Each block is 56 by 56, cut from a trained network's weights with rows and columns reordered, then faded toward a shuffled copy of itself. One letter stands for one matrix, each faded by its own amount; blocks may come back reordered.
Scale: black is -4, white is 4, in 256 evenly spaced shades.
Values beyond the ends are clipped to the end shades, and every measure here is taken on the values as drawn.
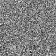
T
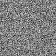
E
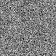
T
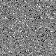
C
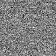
E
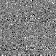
C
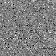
C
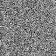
T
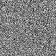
T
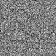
E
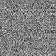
E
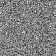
T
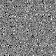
C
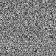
E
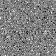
C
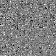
C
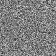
T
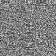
E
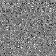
C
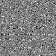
C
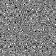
C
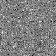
C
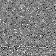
C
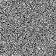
T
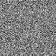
E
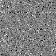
C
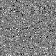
C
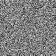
T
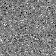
C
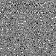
C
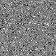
C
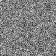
T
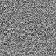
E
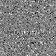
C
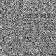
E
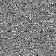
C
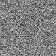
E
